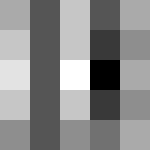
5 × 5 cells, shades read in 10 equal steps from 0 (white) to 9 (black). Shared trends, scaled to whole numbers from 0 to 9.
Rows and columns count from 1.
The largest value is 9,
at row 3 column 4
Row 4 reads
2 6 2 7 4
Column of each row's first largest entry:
2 4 4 4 2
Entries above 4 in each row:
2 2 2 2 2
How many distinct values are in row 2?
4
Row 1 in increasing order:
2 3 3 6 6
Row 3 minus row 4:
-1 0 -2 2 -1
